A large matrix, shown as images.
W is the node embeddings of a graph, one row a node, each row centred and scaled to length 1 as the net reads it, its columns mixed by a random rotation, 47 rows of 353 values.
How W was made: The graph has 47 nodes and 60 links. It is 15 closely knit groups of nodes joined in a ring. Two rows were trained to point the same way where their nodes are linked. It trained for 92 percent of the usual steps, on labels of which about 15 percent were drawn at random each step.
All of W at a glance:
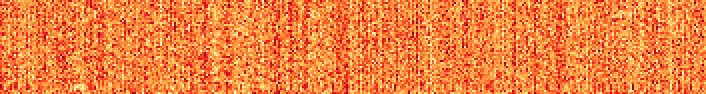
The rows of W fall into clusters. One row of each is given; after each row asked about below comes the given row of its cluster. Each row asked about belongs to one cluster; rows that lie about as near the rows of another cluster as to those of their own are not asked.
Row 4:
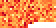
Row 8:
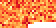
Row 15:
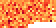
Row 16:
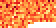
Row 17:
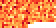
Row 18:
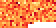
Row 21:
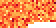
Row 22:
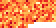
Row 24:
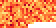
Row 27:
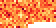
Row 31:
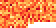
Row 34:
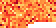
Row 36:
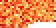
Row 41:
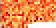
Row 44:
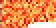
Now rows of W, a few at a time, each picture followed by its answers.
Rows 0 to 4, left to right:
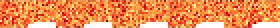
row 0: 21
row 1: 15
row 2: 16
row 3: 21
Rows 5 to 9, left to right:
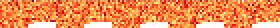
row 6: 17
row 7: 8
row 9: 24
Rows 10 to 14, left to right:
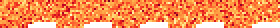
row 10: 18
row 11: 16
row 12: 15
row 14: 41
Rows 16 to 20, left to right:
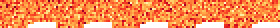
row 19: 22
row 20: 36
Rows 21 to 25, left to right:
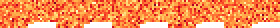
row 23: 17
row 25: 31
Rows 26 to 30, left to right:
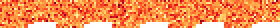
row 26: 34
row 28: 16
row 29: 22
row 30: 21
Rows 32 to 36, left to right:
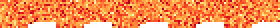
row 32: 4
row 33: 27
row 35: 18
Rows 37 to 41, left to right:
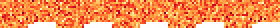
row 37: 41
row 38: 8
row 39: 27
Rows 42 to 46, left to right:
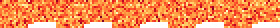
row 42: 44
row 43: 44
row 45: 31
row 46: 24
